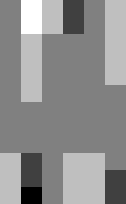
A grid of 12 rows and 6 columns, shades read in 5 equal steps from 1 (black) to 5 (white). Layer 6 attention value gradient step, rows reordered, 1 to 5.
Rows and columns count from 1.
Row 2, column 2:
5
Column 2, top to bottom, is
5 5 4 4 4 4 3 3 3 2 2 1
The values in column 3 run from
3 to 4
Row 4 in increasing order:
3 3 3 3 4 4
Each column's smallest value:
3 1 3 2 3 2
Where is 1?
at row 12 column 2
